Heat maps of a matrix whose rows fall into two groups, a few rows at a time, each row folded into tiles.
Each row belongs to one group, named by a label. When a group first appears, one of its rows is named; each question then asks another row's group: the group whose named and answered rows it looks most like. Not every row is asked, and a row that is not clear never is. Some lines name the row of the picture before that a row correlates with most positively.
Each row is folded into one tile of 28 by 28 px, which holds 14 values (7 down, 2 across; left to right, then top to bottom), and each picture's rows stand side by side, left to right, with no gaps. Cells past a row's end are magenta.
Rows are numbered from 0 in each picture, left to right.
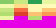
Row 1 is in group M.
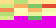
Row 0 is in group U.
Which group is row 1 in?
U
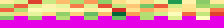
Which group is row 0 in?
U
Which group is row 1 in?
U
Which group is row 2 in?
U
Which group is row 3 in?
U
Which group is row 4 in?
U
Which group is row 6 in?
M
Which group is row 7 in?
M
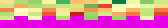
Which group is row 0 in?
U
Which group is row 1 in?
M
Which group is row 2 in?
M
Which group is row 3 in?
U
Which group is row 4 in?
M
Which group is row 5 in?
M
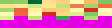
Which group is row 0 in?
M
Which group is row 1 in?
M
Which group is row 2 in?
U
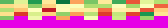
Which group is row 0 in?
M
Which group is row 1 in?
M
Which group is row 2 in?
M
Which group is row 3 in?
M
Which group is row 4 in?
M
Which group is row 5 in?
U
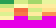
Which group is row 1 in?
M
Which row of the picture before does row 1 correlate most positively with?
0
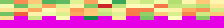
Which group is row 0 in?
M
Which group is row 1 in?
U
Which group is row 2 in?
M
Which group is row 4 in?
M
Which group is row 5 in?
U
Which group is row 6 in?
M
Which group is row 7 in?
U
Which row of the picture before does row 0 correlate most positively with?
0
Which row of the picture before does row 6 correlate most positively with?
0
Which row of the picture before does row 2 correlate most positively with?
0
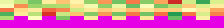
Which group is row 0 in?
U
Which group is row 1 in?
M
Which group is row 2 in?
U
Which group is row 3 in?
M
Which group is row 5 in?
M
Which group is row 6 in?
U
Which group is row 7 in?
M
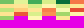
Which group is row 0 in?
M
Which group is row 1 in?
M
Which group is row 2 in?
M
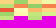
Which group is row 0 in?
U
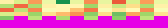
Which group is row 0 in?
U
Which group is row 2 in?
M
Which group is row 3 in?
U
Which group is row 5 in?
U
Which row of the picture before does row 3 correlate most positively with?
0
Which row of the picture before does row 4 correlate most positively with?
0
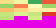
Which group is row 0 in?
U
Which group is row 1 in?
M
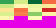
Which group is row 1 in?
M
